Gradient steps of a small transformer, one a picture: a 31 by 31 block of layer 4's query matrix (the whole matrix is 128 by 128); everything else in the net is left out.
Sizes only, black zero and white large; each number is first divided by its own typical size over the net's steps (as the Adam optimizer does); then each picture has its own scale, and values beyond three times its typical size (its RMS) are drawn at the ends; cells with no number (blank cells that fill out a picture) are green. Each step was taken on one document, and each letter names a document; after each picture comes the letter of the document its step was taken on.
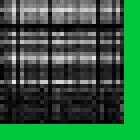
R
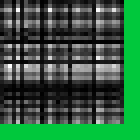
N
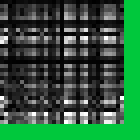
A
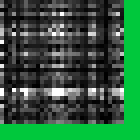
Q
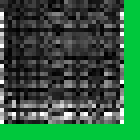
A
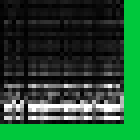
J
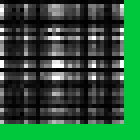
Q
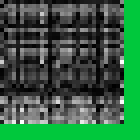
R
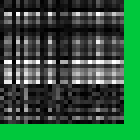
N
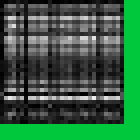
J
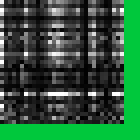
Q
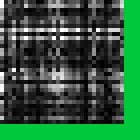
Q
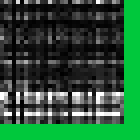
N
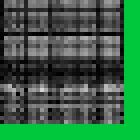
J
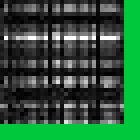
A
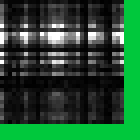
Q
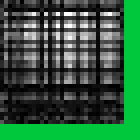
A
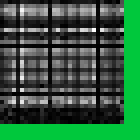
R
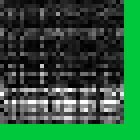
A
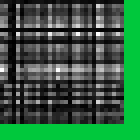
N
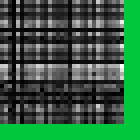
N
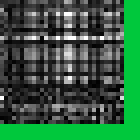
A
